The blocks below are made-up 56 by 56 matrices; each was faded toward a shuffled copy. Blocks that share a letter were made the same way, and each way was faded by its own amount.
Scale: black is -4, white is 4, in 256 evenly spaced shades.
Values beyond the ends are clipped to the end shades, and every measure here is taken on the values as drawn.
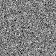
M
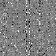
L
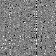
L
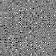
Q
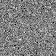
M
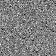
M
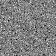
M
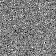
M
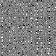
L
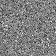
M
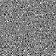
Q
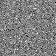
M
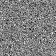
M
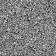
M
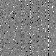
L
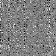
L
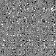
Q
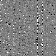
L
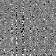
L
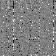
L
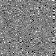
Q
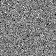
M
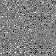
Q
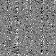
L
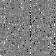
L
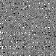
Q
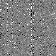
L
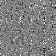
L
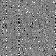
L
